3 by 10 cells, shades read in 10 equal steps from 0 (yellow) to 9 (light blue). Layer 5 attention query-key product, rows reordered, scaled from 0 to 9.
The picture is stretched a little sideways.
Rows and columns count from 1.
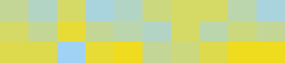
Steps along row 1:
up down up down down down same up up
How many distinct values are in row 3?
6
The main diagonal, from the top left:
5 5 9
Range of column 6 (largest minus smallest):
3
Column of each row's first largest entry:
4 6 3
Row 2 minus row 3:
1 3 -8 4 6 2 -1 4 4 5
